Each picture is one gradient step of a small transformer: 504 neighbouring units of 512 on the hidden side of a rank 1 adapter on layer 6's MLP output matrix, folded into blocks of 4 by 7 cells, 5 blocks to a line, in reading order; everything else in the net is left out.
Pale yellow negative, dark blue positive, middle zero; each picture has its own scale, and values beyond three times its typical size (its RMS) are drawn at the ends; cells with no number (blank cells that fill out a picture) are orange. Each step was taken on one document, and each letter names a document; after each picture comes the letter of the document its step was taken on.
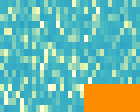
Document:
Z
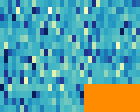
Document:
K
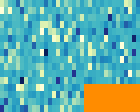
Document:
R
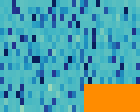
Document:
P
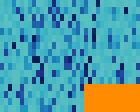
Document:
P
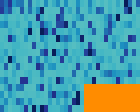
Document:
R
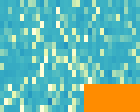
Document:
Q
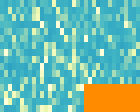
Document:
Z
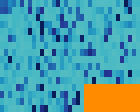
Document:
R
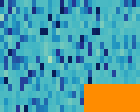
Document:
K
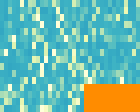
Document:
Q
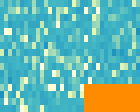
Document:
Z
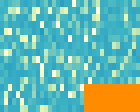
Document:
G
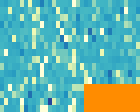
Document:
Q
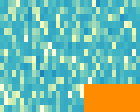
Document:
Z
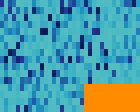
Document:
K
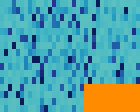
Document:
P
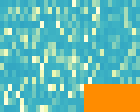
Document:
Z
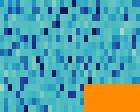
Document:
G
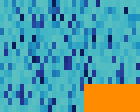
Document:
P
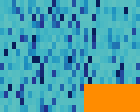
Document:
P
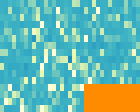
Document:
Z
